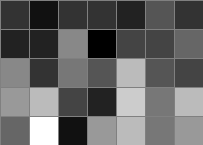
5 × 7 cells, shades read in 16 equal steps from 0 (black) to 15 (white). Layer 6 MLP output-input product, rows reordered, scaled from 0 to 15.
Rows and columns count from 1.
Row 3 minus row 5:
2 -12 6 -4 0 -2 -5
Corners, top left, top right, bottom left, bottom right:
3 3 6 9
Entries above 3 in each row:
1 4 6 6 6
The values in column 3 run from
1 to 8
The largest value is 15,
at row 5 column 2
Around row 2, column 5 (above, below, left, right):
2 11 0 4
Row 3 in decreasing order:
11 8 7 5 5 4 3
